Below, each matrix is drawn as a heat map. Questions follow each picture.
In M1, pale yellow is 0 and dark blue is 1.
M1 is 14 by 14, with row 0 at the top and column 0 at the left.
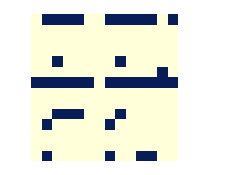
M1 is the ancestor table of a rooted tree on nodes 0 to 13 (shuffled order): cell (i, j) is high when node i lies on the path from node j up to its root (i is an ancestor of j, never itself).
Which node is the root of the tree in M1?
6
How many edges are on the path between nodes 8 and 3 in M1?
3
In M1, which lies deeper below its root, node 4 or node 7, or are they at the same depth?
node 7
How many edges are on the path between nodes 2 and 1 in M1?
6
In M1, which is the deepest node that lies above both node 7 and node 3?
0
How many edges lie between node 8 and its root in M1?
4
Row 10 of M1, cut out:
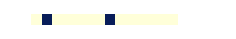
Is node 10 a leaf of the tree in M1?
no
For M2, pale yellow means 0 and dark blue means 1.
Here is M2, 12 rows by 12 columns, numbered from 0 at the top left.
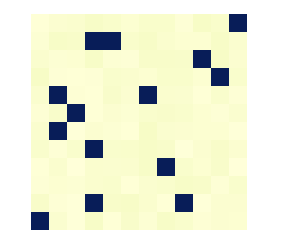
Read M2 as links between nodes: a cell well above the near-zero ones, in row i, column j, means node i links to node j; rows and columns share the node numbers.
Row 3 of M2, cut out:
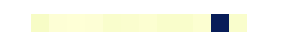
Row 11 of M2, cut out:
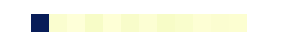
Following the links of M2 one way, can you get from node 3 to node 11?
no
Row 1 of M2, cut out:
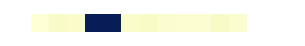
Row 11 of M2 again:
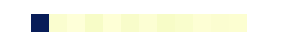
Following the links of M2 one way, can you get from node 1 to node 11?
no
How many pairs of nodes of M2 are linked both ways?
3
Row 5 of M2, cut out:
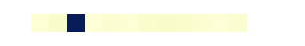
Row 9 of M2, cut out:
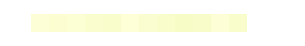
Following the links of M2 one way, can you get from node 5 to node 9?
yes
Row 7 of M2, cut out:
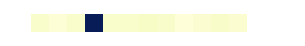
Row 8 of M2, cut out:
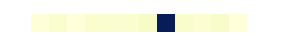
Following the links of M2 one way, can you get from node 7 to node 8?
yes
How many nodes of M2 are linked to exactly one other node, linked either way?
4
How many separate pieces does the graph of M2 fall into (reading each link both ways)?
3
